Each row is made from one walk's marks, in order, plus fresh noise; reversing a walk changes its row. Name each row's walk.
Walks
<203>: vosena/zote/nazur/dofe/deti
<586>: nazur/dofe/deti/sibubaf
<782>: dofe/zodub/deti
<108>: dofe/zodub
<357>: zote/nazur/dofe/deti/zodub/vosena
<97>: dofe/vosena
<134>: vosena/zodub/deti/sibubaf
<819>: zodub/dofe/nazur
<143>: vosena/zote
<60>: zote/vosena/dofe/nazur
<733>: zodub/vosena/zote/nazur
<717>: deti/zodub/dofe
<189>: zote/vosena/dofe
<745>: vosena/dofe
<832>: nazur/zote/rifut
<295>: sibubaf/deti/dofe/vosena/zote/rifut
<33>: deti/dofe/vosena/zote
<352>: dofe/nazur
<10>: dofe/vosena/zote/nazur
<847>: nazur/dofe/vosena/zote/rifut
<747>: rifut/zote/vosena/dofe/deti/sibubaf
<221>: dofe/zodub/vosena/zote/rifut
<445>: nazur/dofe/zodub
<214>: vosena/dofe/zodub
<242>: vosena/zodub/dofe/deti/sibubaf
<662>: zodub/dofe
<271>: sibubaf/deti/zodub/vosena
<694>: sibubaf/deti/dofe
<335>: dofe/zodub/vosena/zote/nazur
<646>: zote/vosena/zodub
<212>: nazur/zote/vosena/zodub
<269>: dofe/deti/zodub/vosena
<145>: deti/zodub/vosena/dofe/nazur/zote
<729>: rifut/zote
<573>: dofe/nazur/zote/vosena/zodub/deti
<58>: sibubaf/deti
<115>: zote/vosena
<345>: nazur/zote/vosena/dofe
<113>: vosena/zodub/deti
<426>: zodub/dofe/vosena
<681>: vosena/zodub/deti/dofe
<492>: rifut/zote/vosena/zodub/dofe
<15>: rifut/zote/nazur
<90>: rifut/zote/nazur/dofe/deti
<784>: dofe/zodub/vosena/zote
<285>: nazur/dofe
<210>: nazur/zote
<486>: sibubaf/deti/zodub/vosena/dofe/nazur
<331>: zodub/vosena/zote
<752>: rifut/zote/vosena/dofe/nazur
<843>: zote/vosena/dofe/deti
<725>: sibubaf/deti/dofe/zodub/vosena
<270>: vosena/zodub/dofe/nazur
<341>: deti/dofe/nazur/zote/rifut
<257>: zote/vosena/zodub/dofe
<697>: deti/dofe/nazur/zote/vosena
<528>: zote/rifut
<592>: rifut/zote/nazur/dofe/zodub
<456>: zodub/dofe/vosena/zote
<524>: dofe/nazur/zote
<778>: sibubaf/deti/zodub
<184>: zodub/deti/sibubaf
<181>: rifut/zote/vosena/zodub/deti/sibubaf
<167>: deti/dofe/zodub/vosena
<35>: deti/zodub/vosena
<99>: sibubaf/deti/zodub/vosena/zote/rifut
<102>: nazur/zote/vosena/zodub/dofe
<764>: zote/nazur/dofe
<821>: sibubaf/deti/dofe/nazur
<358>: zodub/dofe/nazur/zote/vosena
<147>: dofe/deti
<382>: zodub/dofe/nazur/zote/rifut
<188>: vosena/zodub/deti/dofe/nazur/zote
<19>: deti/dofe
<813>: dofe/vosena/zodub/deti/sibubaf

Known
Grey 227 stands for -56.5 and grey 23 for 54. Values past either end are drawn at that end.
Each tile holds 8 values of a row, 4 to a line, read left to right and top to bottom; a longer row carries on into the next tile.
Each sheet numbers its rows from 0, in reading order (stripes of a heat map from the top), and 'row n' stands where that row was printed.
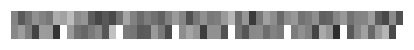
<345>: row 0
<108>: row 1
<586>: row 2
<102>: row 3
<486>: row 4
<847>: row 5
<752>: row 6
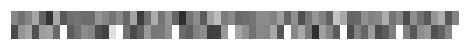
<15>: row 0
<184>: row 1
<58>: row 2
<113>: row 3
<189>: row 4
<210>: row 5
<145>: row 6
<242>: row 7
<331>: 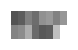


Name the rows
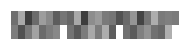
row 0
<725>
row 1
<295>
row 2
<778>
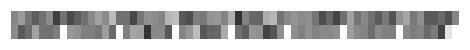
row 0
<813>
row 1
<115>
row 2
<212>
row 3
<733>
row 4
<134>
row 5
<221>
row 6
<335>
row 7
<662>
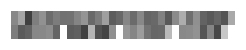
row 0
<821>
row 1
<167>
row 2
<456>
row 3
<819>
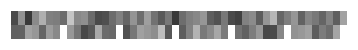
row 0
<99>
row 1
<352>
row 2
<747>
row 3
<492>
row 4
<681>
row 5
<358>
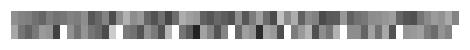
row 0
<10>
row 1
<426>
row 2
<782>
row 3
<147>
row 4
<832>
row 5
<382>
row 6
<843>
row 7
<646>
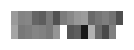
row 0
<784>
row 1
<19>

